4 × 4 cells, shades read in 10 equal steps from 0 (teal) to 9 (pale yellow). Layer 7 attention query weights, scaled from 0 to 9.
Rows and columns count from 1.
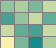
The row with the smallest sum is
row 2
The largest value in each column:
9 6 7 7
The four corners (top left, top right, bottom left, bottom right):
5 7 9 6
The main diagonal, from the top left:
5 5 2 6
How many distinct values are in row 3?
3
